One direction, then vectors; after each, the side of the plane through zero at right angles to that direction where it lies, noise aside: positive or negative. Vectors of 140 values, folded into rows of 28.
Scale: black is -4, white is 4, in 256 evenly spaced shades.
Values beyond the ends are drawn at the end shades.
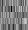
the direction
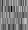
positive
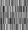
negative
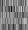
positive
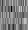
positive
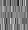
negative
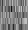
positive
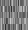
positive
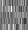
negative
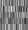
negative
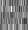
negative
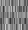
negative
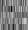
positive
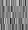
positive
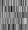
positive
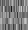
positive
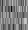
positive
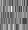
negative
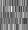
negative
